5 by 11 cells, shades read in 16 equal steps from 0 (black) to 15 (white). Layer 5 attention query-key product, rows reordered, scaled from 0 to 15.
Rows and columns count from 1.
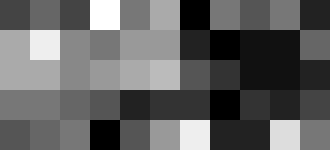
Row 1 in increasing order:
0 2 4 4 5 6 7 7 7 10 15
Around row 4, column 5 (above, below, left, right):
10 5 5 3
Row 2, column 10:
1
